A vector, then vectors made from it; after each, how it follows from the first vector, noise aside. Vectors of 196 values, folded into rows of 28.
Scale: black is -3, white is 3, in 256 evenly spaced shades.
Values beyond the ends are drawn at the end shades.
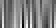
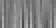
shrunk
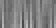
shrunk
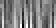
copied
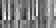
wrapped around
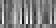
wrapped around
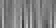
shrunk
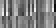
wrapped around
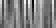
reversed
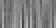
shrunk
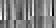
wrapped around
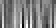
copied
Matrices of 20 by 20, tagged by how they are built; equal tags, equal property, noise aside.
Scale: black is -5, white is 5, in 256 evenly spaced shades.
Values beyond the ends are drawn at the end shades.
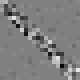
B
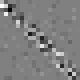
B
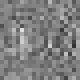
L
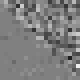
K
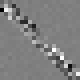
B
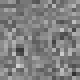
L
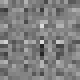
L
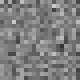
L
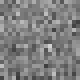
L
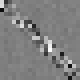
B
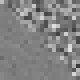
K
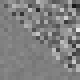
K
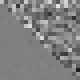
K
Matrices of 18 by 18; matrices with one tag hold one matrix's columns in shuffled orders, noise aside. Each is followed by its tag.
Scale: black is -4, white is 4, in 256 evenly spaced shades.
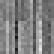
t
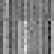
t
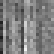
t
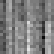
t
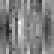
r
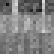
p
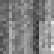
t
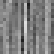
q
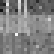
p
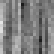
q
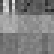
p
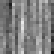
q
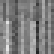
t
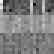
p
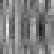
r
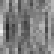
r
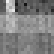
p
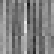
q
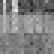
p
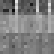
p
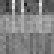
p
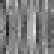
r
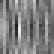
r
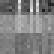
p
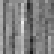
q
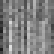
t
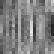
r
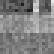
p
